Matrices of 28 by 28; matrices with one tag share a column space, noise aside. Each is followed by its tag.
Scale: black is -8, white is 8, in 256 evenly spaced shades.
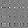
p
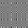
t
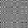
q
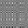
t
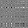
p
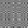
t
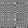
t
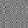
q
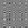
t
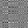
q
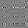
p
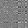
q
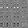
p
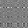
p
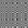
t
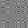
q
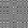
q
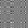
q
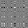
p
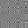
q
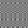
t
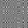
q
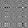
p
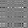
p
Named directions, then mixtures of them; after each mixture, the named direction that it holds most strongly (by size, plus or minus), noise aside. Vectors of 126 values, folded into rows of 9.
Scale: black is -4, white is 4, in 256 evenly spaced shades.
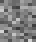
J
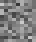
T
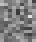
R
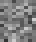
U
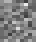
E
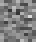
R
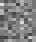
T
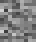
J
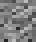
U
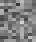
T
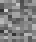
J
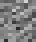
E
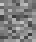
T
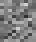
E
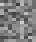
T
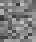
T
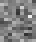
R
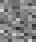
J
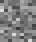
J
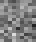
J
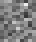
E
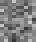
U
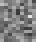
R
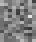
R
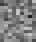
R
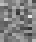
R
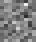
E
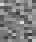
T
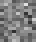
U
